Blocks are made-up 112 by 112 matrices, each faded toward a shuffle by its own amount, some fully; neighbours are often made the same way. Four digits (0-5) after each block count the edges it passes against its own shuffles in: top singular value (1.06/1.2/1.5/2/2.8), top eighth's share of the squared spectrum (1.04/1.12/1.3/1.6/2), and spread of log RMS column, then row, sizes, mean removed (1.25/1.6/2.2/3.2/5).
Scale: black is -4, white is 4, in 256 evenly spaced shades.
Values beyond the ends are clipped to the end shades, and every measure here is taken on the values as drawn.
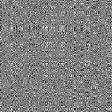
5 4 3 3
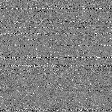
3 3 0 3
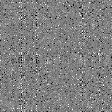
4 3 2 1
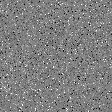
0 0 0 0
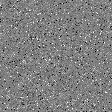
0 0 0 0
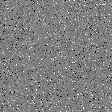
0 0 0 0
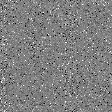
2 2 2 0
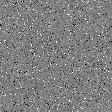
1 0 0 0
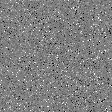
0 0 0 0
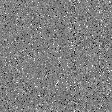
1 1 2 0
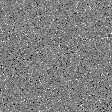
0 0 0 0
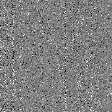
2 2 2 0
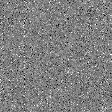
1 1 2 0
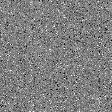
1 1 2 0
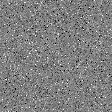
0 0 1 0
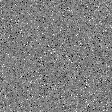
0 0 1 0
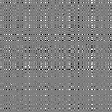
5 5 4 4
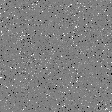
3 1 0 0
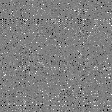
4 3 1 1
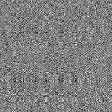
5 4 2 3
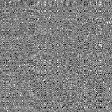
5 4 3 3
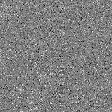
3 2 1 0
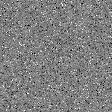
1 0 0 0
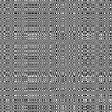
5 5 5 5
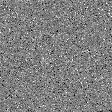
2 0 0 0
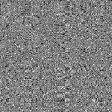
4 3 2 2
